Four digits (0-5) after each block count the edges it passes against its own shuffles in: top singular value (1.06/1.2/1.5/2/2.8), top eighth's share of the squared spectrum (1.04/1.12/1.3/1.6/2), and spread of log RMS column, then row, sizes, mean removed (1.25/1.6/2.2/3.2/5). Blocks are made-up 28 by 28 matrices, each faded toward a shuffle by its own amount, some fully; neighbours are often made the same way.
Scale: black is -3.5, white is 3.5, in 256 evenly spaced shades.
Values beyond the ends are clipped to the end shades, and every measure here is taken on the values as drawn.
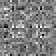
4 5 2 2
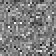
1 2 0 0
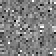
2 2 1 0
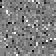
0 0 0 0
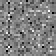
2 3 1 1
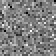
0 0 0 0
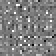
3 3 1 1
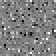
1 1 0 0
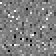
2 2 0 0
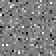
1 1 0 0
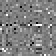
3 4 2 2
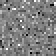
0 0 0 0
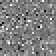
2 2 0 0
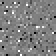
0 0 0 1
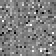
0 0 0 0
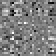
4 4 2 2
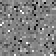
0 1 0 0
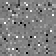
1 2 0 0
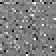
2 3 0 1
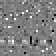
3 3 0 1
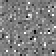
1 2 0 0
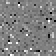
1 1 0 1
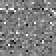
3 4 0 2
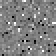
0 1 0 0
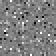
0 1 0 0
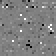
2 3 0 1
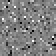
0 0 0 0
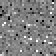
0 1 0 0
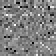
3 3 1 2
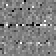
3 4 0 1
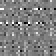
3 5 2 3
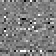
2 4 0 2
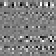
3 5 2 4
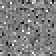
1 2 0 0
